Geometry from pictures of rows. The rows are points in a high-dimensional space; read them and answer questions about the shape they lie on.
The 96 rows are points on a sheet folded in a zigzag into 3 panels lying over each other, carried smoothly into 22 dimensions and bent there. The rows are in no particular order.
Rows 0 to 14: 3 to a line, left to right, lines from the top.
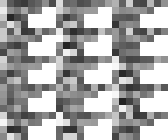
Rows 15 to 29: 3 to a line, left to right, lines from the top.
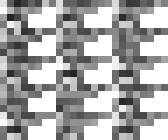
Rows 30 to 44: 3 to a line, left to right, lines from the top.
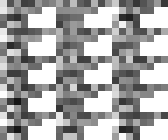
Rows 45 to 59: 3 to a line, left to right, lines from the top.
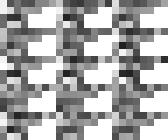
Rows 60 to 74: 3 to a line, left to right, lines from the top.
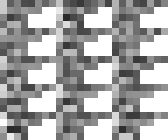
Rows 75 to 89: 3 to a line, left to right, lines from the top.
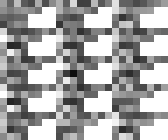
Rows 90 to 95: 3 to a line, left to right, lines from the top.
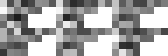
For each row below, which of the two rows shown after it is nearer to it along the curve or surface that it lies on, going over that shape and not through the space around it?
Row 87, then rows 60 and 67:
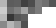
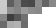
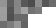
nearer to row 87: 67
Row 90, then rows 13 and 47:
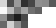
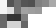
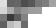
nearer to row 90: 13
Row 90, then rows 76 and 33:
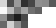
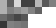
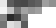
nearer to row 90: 76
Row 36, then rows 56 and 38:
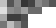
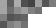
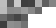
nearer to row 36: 56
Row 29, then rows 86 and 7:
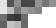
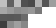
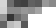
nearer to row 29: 86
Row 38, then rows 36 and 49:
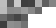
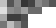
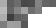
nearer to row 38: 36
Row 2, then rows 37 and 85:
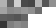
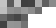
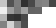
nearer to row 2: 37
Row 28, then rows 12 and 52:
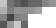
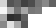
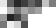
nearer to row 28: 52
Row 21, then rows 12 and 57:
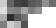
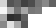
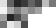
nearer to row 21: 57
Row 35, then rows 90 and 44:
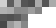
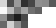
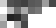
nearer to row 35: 90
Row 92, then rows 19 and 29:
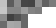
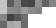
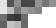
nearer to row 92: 19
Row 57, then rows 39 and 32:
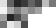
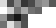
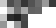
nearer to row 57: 32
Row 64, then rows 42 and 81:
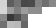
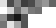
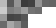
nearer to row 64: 81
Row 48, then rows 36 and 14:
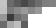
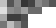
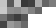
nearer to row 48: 36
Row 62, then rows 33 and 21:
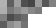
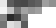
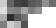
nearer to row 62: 33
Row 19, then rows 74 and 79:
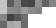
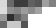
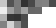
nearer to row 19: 79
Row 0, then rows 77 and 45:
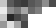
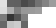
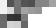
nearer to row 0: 77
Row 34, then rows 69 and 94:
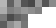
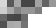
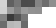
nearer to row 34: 94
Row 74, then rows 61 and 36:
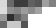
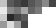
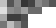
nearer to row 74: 61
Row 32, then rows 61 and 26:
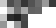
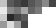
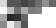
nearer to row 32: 26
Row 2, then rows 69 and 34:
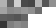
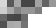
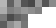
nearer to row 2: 69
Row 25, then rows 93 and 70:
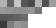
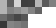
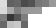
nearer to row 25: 93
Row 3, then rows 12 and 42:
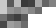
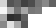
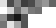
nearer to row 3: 42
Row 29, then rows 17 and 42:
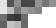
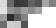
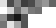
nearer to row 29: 42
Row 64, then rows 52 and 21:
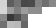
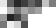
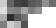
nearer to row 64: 52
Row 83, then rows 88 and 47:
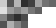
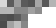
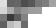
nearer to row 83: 88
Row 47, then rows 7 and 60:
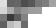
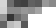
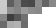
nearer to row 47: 60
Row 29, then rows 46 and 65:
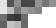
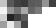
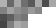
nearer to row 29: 65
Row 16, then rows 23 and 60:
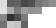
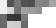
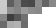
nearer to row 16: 60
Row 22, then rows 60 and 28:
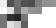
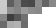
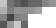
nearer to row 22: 60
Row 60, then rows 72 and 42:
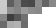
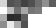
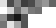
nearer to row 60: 72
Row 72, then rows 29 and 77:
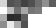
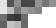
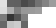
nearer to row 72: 77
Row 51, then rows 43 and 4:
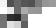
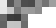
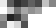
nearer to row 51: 43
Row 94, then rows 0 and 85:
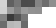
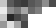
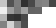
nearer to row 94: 85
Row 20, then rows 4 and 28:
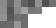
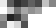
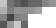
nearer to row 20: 28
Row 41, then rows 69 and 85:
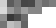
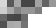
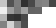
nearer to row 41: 85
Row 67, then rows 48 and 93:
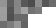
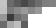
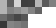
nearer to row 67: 48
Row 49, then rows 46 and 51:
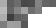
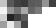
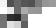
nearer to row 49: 46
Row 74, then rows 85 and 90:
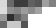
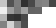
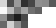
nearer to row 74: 85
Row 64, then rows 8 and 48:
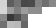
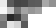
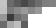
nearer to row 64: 8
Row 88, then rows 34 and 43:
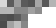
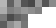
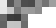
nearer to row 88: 43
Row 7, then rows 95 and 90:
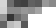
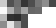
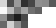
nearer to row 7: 95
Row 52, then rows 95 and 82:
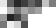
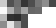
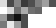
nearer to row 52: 95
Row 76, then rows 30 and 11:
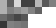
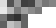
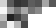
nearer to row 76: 30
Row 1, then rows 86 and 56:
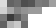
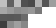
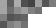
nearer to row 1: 56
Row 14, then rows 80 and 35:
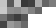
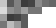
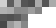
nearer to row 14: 35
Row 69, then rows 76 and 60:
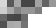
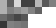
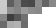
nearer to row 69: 76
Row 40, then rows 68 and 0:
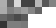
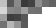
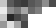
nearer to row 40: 68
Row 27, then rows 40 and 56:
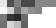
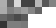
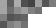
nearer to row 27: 40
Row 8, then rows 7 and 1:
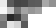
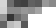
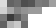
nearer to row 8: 1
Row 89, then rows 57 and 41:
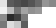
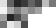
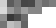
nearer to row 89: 41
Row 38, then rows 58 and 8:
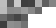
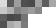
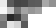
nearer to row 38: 58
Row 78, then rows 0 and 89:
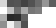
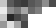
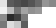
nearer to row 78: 89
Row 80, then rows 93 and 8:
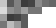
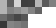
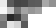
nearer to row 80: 8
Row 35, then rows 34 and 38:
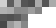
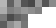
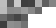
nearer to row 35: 38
